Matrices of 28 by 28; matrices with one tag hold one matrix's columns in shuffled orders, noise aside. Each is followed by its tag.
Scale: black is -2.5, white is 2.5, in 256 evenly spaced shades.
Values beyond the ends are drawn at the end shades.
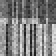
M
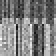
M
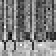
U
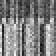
M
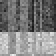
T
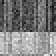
T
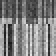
M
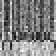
U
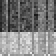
T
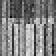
M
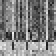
U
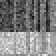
T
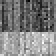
T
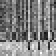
U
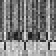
U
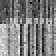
M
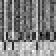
U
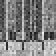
U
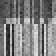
M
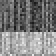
T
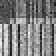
M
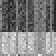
T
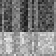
T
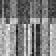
M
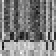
U
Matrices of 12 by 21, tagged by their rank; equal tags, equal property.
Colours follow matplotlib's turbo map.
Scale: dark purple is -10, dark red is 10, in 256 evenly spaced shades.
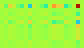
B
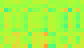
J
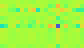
J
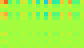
B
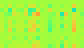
J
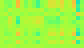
J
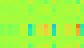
B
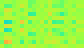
J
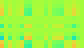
B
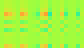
B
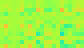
J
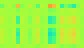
B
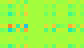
B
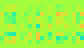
J
